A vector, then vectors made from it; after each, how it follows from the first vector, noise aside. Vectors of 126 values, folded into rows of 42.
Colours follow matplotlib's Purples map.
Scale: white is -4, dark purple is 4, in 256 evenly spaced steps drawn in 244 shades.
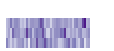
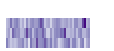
copied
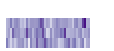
copied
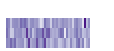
sign-scrambled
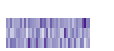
sign-scrambled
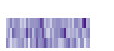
copied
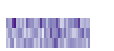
wrapped around
